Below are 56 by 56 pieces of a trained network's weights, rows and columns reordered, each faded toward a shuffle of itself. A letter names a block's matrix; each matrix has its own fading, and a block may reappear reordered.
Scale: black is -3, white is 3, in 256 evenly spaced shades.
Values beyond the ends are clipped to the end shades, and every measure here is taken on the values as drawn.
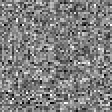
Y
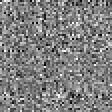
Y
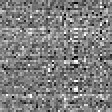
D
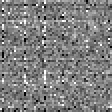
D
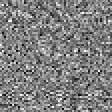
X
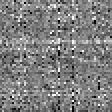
D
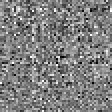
Y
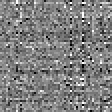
D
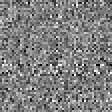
Y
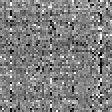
D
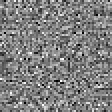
X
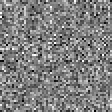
X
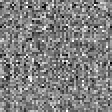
Y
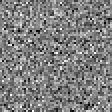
X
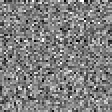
X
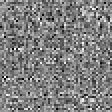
Y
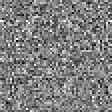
X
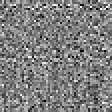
Y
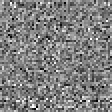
X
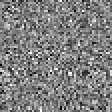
X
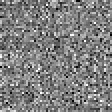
X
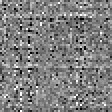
D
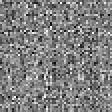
Y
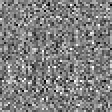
Y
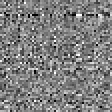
Y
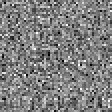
X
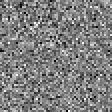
X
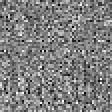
Y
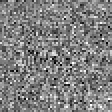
X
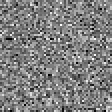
X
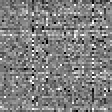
D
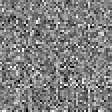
Y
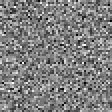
X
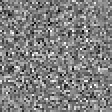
X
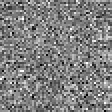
X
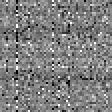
D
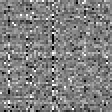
D
